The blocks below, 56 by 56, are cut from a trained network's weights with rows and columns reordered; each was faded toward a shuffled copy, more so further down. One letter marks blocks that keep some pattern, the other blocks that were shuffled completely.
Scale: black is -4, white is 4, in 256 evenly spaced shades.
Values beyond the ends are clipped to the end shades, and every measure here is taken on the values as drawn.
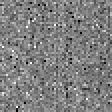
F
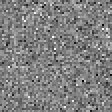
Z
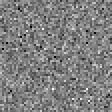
Z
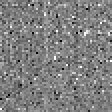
F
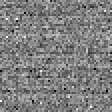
F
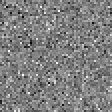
Z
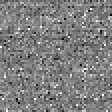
F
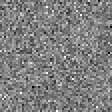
F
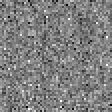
F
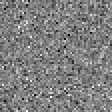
F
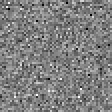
F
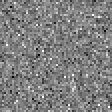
Z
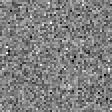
Z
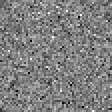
Z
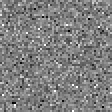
Z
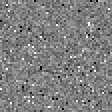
Z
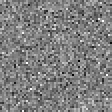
Z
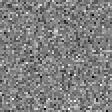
F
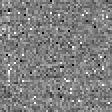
F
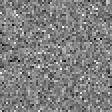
Z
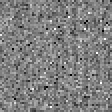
F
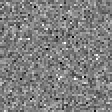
Z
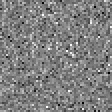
Z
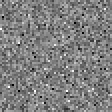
Z
